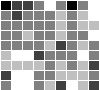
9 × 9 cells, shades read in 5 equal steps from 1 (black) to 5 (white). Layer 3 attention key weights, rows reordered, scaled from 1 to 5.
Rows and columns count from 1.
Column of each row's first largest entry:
5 9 6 9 5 2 1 2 2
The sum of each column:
26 32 34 27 31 30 28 35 32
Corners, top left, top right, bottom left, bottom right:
1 5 3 2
